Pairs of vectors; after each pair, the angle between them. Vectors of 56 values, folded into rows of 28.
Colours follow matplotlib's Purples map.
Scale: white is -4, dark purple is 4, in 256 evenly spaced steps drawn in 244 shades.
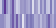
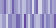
partly aligned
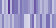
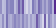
orthogonal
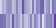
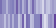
orthogonal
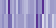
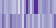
orthogonal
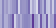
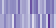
nearly opposite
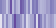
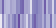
partly aligned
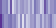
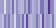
partly opposed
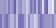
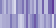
nearly opposite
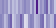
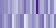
nearly parallel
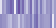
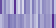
nearly opposite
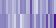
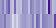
partly aligned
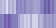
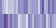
partly aligned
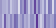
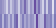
nearly parallel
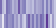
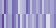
partly opposed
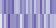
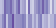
orthogonal
